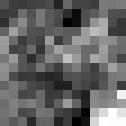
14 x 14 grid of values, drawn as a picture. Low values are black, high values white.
Mirror symmetry: none. Odd patch: higher, in the bottom right. Ninth with the highest average: bottom right. Roughest part: bottom right. Ninth with the lowest average: bottom middle.
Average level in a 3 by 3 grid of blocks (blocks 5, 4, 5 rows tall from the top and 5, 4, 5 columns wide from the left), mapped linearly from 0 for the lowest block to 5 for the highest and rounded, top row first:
2 1 3 / 2 3 3 / 2 0 5
